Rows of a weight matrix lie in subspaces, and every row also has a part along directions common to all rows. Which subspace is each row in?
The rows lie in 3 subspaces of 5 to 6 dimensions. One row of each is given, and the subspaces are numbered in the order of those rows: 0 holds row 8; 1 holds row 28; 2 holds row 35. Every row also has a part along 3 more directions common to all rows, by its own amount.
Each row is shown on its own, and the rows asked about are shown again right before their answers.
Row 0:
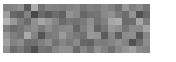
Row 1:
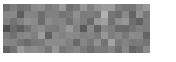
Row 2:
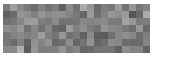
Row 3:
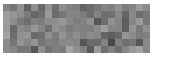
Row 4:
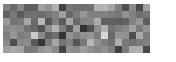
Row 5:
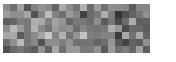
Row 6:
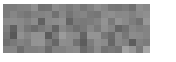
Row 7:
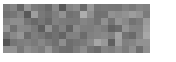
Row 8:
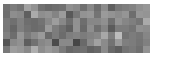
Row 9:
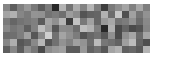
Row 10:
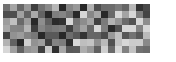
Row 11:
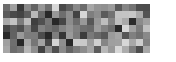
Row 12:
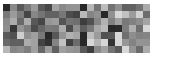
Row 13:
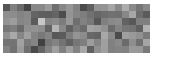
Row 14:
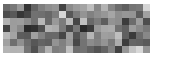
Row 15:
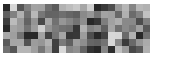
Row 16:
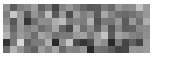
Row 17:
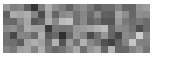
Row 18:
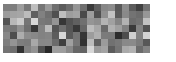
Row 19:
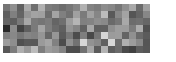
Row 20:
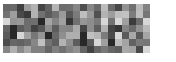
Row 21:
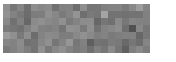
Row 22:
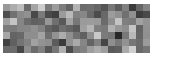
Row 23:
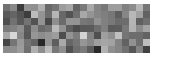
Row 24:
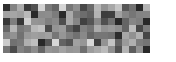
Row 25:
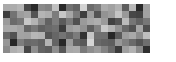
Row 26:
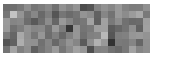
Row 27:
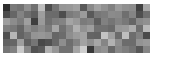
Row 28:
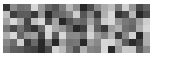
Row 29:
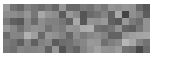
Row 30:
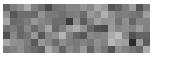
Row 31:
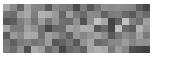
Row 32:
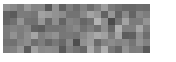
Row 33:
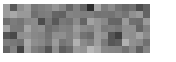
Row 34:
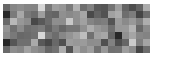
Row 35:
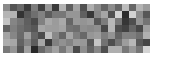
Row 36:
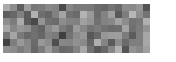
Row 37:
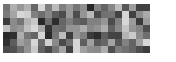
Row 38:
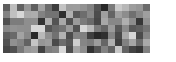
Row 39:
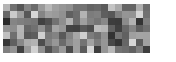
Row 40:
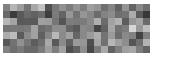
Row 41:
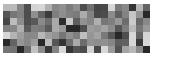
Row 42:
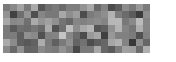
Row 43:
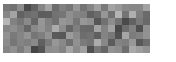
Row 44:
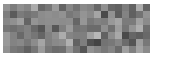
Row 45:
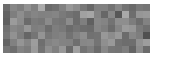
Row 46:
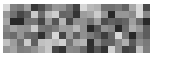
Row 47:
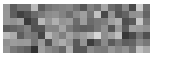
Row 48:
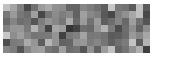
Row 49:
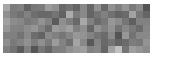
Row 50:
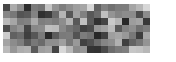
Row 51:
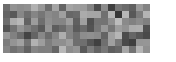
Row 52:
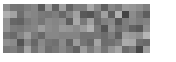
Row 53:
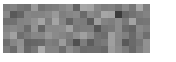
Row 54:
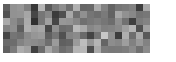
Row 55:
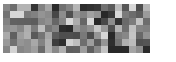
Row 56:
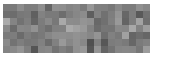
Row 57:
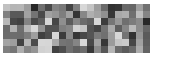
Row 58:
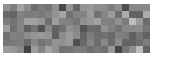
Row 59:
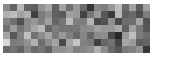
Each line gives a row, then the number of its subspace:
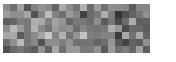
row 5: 0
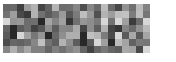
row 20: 0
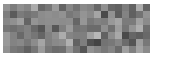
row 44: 2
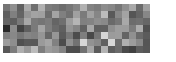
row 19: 0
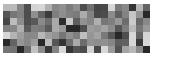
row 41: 1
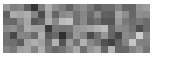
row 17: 1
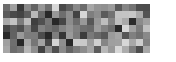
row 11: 0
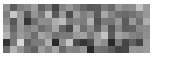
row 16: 0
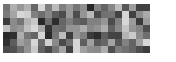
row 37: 2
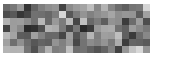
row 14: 2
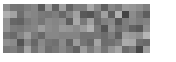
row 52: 2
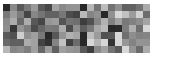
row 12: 0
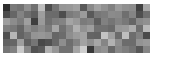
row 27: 1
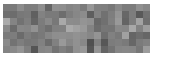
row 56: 1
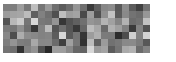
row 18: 1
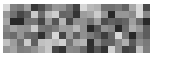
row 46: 1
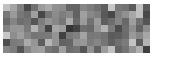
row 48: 1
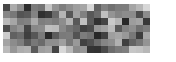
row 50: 2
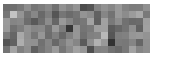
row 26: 0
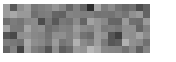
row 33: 2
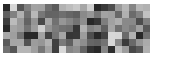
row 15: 2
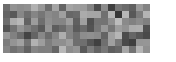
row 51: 2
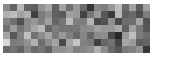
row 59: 0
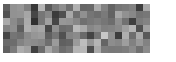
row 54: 1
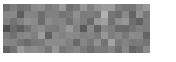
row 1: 0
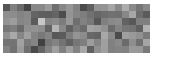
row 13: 1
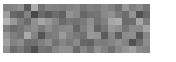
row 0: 1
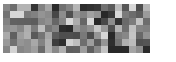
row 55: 0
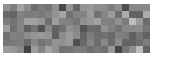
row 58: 2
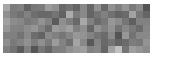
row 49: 0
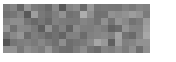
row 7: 0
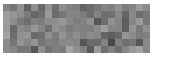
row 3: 0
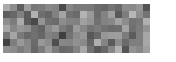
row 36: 0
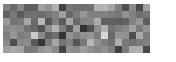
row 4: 2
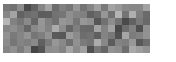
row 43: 2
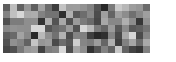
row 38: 2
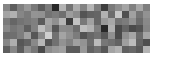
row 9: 2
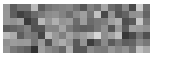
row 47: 2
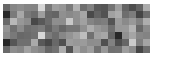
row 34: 1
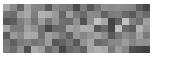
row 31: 2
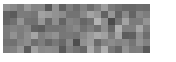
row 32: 2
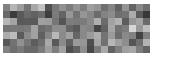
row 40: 1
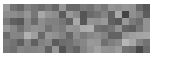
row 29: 2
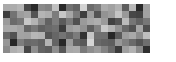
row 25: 2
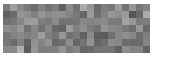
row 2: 2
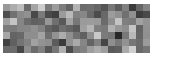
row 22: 1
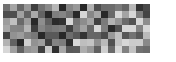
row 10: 0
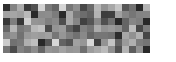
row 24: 0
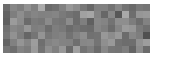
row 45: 2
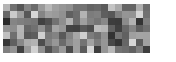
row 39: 1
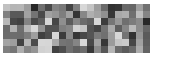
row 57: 1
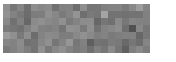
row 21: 0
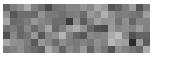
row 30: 1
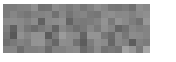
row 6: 0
